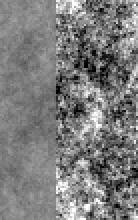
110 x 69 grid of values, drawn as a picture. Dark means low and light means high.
Overall the values sit about 50% of the way up the scale. The field is mottled with small blotches. The bottom middle is the ninth with the highest average. No row or column stands out. No overall slope runs across the table. The left part is calmer, up to a seam about 40% of the way across. The halves do not mirror each other.
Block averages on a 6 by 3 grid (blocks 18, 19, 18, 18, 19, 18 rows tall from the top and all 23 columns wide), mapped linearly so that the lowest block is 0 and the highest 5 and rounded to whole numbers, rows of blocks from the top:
3 3 2 / 2 1 1 / 2 1 1 / 2 2 2 / 2 3 0 / 3 5 2
